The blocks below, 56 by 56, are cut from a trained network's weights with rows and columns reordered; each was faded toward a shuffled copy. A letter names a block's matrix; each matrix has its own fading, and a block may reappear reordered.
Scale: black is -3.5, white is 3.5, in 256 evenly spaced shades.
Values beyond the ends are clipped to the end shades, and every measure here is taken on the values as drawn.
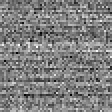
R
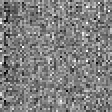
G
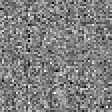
G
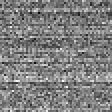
R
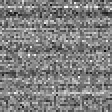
R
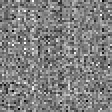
G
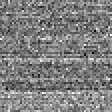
R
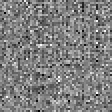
G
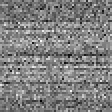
R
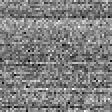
R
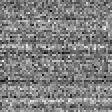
R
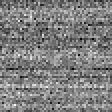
R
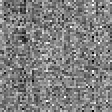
G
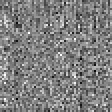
G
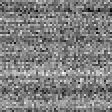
R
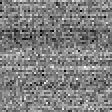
R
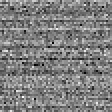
R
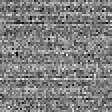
R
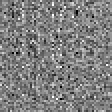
G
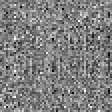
G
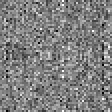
G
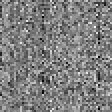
G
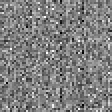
G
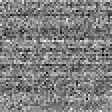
R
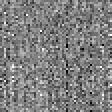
G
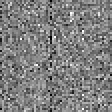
G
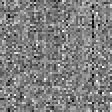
G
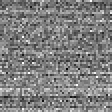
R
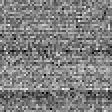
R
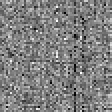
G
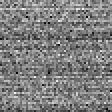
R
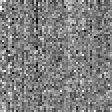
G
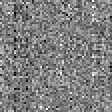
G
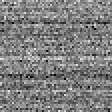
R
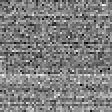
R
